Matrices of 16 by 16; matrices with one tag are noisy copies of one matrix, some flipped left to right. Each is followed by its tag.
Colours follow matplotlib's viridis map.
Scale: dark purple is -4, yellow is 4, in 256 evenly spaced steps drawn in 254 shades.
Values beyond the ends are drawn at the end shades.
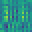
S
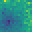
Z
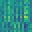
S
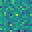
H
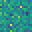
H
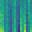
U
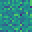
H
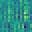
S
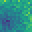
Z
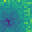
Z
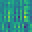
S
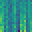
U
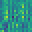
S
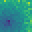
Z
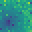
Z
